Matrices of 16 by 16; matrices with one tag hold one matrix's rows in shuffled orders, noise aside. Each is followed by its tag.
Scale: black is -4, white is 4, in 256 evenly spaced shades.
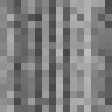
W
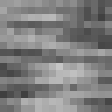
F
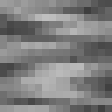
F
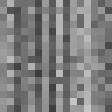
W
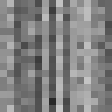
W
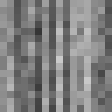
W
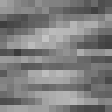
F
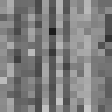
W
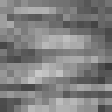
F
